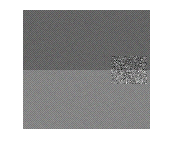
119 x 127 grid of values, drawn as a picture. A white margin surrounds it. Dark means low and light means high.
Values change most from cell to cell in the middle right. The bottom part is higher, past a seam about 50% of the way down. An odd patch, rougher than its surroundings, sits in the middle right.
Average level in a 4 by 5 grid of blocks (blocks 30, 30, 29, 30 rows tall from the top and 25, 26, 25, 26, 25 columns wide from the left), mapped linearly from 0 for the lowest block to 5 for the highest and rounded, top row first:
0 0 0 0 0 / 0 0 0 0 0 / 5 5 5 5 5 / 5 5 5 5 5
